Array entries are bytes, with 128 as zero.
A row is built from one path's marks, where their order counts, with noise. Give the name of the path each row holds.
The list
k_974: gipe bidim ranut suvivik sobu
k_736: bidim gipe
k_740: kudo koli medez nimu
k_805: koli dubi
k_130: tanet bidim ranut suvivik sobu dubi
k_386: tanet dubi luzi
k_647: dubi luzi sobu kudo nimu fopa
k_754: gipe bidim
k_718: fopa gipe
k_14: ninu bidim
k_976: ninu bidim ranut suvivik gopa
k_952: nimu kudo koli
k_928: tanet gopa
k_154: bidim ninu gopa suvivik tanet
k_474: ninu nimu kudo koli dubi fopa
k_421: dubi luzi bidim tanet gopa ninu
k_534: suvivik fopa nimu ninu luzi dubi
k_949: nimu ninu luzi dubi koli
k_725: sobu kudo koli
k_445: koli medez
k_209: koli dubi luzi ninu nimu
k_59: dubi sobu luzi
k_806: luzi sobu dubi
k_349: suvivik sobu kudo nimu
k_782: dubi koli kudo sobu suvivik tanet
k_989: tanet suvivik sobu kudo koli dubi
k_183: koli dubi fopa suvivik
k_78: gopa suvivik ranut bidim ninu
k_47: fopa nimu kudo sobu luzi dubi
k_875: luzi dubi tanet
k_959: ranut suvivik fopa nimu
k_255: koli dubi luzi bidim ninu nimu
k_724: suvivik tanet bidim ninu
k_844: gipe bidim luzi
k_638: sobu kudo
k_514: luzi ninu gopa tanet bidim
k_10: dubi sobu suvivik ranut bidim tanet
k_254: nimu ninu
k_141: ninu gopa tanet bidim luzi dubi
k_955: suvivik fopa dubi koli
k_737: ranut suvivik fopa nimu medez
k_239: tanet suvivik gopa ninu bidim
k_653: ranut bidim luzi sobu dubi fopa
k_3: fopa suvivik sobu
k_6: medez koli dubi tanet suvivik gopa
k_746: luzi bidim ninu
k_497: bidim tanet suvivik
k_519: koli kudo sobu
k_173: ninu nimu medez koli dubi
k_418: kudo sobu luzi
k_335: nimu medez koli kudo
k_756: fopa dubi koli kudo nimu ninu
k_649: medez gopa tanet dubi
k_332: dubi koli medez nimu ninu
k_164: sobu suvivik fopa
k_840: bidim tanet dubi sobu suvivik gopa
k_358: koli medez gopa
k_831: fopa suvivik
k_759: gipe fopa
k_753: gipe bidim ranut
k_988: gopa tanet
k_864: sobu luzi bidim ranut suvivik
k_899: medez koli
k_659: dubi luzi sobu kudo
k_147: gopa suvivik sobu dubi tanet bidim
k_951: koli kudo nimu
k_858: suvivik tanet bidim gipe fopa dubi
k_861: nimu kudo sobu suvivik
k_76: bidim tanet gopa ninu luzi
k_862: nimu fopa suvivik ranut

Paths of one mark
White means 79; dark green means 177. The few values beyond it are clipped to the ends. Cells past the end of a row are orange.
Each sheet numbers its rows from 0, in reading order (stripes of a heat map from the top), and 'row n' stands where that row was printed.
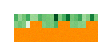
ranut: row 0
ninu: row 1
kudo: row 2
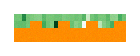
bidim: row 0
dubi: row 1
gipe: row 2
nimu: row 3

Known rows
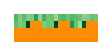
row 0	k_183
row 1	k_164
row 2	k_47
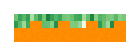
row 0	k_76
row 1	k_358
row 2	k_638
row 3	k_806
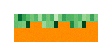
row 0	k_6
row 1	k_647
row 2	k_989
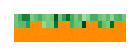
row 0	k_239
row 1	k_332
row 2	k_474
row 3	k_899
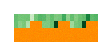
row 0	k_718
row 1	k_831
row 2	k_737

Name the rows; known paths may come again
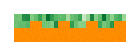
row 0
k_14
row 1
k_840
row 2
k_725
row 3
k_782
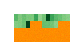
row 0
k_831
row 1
k_928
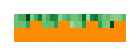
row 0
k_724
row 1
k_239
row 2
k_756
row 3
k_858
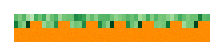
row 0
k_949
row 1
k_862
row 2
k_976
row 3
k_141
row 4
k_989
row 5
k_759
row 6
k_737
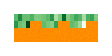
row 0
k_649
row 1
k_335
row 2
k_519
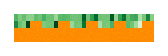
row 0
k_805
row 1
k_164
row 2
k_332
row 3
k_254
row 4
k_659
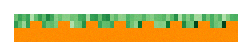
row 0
k_76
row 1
k_10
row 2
k_255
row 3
k_147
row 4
k_130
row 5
k_861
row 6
k_955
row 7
k_474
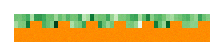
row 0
k_209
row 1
k_653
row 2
k_951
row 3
k_844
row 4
k_638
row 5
k_386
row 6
k_3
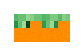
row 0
k_47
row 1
k_806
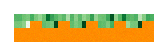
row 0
k_974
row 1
k_6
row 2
k_183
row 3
k_746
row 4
k_647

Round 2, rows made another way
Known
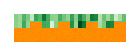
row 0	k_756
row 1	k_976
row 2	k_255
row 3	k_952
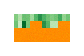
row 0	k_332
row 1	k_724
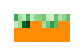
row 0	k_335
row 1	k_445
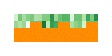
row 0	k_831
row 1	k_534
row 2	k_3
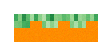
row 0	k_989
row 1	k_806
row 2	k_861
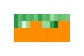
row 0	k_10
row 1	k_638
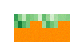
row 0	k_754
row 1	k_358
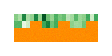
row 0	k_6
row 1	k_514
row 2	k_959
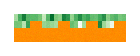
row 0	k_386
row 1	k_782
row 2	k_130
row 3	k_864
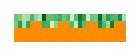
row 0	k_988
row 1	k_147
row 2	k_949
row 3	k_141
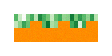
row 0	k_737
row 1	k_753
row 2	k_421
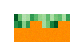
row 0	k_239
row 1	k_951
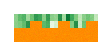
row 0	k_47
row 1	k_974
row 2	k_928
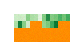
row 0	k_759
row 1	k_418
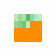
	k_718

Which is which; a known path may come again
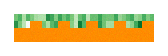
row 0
k_497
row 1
k_59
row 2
k_173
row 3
k_724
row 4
k_638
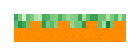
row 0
k_754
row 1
k_746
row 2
k_47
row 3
k_254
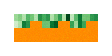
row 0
k_740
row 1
k_349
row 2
k_209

